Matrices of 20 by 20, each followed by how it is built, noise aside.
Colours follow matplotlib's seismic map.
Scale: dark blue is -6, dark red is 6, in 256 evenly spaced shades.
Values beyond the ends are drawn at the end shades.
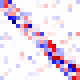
banded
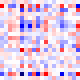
low rank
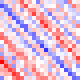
Toeplitz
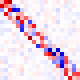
banded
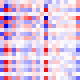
low rank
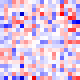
low rank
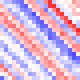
Toeplitz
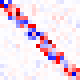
banded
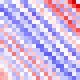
Toeplitz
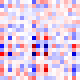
low rank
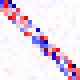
banded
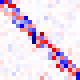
banded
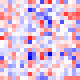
low rank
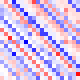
Toeplitz
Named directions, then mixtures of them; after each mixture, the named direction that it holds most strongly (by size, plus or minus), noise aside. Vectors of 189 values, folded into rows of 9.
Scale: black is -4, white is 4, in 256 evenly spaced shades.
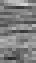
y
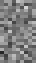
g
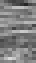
y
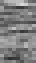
y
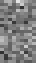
g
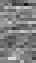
y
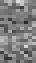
g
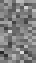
g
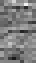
y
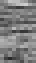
y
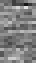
y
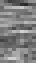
y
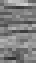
y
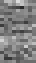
y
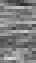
y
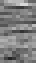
y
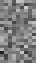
g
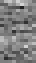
y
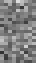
g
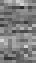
y
